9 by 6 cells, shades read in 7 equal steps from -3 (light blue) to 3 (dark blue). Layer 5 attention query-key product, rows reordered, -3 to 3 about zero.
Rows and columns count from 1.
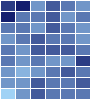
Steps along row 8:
same up down same up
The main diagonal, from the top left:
2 0 -1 0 1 2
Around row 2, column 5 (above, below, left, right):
0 0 1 0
